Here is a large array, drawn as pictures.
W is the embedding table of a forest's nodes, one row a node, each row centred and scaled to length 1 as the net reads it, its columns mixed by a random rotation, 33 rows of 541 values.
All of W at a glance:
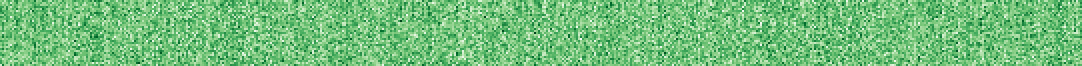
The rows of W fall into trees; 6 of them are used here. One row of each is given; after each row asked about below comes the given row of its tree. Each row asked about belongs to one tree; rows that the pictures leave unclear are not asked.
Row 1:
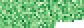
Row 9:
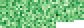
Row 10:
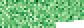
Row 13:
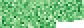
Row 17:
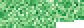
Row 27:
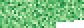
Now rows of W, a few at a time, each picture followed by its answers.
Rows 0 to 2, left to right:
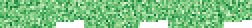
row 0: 17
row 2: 1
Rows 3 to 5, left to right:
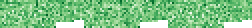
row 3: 27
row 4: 10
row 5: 27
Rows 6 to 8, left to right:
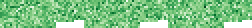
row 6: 17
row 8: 27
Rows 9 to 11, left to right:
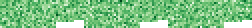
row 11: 9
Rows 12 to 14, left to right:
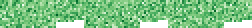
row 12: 9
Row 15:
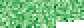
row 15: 9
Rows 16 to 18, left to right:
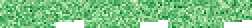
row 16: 1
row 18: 17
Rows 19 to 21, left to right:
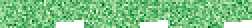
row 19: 1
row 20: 27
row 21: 13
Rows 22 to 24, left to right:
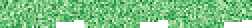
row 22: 9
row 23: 17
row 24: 17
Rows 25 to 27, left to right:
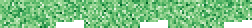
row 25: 13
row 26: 27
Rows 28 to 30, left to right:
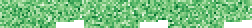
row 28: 13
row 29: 1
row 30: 13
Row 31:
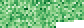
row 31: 10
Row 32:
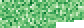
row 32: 17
